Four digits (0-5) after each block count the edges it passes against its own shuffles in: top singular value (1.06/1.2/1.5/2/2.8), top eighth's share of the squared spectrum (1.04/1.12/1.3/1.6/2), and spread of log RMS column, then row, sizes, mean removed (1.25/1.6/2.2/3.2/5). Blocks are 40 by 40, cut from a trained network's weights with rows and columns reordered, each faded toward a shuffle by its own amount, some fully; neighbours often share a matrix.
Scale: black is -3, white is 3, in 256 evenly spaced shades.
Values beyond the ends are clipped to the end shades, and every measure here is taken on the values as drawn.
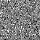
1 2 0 0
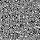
1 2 0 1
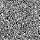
3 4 1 1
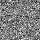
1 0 0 0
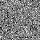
1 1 0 0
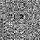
3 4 2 0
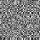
4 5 3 2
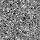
0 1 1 0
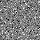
0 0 0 0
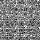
3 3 2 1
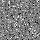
0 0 0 0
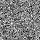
0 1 0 0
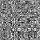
3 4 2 2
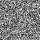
0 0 0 0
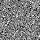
1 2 0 0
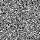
0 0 0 0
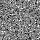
0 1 0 0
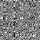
3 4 2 2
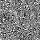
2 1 0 0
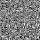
2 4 1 2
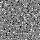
0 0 0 0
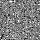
0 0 0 0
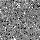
0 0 0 0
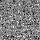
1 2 0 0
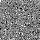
2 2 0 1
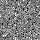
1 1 0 0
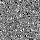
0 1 0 1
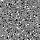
1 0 0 0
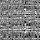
3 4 3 2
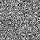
2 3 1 2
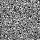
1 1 0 0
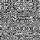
3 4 2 2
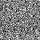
1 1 0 0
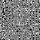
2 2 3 0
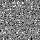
1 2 1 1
